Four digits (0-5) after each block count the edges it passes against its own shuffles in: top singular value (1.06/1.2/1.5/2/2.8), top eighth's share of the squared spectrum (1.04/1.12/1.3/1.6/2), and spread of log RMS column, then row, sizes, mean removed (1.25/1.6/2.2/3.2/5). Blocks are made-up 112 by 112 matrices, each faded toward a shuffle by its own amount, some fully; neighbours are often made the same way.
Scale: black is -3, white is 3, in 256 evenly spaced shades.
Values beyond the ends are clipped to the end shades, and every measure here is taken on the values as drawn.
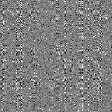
5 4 4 3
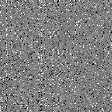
4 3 2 1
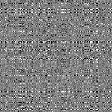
5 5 3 4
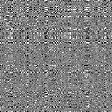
5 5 3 4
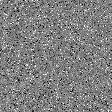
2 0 0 0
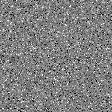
3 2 0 1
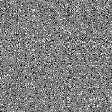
4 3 1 2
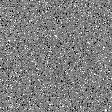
2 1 0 0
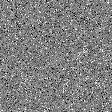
1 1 0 0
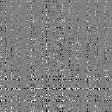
3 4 4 4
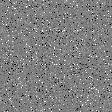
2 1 1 1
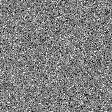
0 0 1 0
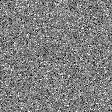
0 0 0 0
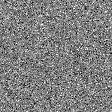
0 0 0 0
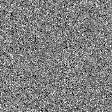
0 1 2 0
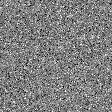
0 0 0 0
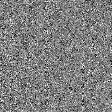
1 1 3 0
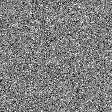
0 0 1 0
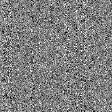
1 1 3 0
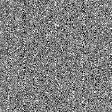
1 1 3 0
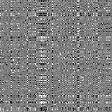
5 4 4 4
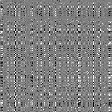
5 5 4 4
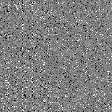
4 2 2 1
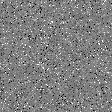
2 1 0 0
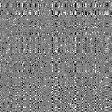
5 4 3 3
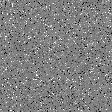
0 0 0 0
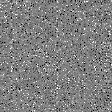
4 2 2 1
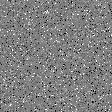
2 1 0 0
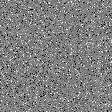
2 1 0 0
